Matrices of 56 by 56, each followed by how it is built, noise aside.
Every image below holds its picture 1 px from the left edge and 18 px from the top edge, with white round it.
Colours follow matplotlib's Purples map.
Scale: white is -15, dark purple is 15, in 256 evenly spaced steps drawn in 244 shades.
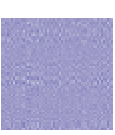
low rank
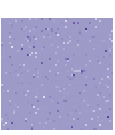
sparse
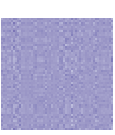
low rank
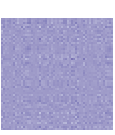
low rank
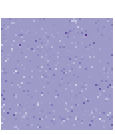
sparse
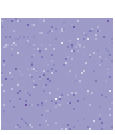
sparse
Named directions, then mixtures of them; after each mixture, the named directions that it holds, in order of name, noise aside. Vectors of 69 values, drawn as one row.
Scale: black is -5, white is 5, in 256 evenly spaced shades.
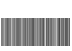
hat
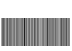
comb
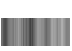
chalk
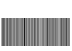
comb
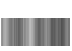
chalk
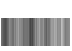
chalk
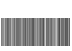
hat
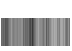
chalk, hat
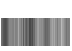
chalk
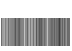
chalk, comb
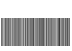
comb, hat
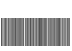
comb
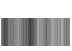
chalk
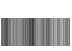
chalk, hat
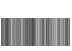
chalk, hat
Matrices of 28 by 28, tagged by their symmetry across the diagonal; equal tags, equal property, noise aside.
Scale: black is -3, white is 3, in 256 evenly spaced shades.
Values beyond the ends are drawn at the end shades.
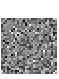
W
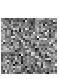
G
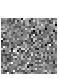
G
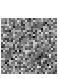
W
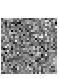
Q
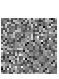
W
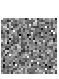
Q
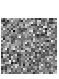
W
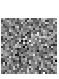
G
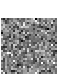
Q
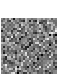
W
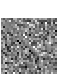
G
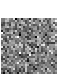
G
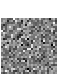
W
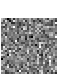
Q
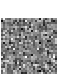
G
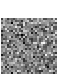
Q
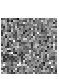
Q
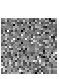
G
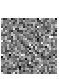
G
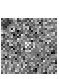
W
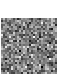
G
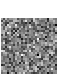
W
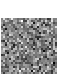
Q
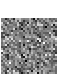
G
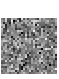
Q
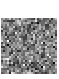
Q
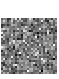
W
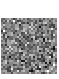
W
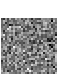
Q
